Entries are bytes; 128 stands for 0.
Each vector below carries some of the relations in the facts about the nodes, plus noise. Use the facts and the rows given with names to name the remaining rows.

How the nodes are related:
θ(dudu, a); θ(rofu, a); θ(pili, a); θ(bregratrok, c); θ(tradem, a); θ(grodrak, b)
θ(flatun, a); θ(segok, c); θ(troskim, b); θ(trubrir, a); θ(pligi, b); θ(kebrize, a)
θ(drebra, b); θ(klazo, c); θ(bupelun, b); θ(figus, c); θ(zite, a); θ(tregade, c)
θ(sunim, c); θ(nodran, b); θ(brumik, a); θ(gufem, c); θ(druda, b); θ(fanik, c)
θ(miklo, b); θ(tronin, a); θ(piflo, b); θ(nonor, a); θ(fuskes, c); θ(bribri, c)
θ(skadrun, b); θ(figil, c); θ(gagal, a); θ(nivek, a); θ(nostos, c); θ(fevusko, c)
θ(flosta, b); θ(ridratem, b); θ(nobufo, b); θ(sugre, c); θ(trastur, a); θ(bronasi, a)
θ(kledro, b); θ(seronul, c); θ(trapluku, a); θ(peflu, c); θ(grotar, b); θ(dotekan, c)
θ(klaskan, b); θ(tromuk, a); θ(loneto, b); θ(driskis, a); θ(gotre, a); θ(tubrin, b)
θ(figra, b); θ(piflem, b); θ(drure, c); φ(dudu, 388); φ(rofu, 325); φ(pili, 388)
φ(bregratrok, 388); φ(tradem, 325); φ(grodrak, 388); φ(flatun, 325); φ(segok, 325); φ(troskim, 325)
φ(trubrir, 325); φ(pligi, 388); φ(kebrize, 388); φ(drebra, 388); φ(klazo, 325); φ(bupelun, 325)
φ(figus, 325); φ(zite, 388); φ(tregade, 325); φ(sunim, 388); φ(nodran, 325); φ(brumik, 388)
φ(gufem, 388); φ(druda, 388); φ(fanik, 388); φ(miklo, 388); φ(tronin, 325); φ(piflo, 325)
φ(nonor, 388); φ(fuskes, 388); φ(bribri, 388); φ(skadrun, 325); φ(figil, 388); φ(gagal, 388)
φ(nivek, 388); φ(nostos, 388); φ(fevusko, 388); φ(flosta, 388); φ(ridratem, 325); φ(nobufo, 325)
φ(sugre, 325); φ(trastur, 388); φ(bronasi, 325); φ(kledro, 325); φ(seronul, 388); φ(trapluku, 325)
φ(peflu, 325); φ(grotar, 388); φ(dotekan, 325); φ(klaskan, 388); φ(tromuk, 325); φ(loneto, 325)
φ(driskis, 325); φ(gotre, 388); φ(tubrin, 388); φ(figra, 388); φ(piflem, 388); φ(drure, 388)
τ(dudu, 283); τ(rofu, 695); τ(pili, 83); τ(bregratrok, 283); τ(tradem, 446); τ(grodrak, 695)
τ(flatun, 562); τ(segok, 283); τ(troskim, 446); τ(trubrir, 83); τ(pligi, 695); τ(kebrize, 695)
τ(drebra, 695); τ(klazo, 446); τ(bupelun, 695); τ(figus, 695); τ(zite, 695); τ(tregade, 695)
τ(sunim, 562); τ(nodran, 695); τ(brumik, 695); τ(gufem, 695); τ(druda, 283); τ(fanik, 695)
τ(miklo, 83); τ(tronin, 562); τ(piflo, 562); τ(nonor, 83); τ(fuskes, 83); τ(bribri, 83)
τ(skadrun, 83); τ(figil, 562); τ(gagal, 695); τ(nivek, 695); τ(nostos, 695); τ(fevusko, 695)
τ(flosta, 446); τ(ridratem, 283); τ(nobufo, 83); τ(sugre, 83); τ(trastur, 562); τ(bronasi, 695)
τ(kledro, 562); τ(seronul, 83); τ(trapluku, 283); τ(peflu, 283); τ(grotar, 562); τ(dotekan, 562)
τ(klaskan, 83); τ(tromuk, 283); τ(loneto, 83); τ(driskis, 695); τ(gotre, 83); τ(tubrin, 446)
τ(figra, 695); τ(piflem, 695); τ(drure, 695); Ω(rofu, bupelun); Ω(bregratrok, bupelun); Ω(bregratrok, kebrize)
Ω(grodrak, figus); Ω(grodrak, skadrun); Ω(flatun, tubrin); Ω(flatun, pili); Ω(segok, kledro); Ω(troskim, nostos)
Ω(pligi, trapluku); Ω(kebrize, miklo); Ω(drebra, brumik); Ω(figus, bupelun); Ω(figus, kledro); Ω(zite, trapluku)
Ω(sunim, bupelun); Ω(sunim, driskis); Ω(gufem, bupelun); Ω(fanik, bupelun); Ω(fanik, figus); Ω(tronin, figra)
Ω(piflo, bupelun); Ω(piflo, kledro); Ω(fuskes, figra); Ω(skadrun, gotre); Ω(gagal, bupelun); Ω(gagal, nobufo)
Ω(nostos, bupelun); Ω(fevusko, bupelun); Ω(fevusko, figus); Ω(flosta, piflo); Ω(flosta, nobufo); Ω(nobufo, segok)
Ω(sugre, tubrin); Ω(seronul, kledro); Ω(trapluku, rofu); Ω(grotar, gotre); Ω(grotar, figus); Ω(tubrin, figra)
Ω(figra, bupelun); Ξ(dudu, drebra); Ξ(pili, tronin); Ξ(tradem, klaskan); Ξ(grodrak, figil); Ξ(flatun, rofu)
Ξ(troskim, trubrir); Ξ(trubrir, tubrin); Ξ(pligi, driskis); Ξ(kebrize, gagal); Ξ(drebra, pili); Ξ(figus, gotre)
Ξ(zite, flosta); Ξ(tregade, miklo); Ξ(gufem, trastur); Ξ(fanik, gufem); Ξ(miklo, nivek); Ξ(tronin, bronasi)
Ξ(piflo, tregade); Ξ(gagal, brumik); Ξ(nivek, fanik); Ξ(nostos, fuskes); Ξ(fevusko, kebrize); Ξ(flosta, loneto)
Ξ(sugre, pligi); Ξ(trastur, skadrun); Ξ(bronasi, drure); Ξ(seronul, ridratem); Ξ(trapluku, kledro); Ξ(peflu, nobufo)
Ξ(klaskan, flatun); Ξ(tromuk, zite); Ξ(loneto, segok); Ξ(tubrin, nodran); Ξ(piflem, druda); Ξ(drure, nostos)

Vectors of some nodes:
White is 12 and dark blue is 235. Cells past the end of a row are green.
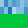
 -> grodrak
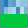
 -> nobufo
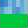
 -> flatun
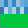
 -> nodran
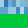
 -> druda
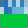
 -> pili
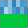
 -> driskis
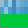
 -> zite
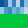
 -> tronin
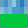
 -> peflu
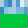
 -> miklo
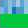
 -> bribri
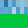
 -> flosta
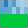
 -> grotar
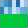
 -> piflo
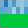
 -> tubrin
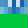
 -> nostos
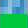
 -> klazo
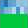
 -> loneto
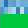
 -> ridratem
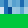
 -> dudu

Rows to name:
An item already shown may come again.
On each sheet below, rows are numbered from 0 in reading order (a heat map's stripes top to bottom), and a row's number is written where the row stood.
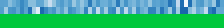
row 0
figus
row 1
trastur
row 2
nonor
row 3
bupelun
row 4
bupelun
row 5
fevusko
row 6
fuskes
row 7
segok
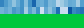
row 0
sugre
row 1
troskim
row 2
gufem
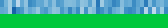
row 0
figil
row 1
trubrir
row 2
seronul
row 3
brumik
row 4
klazo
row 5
bupelun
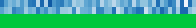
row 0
dotekan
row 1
bronasi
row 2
kledro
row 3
gotre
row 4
nivek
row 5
tregade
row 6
fuskes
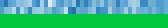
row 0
loneto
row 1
miklo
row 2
segok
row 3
dotekan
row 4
klaskan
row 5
tradem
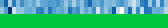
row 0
drebra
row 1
fevusko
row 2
sunim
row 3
troskim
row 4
skadrun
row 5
pili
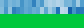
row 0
bregratrok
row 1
grotar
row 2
fanik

